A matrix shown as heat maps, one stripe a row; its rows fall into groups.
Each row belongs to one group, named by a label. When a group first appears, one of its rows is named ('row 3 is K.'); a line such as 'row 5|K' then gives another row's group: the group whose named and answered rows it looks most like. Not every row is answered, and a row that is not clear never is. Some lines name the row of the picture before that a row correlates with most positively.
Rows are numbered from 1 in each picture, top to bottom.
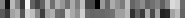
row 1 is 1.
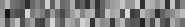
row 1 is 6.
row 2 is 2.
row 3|1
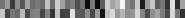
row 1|6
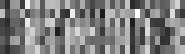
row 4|2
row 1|1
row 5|1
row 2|6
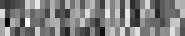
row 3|1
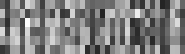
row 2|6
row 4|1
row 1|1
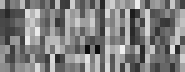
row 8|2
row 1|6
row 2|2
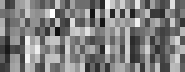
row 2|2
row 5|1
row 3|6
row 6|2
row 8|1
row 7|1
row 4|2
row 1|6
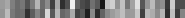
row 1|6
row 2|6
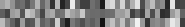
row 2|1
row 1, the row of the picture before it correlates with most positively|1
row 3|6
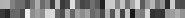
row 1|6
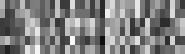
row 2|6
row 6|2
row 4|2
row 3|2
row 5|6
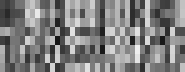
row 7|6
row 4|6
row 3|2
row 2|2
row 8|2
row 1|2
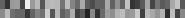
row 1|1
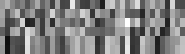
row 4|1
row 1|6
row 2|1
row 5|2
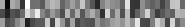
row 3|6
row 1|1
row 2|2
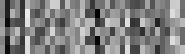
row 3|2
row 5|1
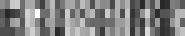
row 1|1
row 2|2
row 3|1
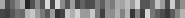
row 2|2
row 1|6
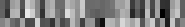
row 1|1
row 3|6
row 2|1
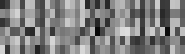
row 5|1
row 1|1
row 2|1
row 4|6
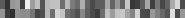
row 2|6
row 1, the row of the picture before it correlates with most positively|5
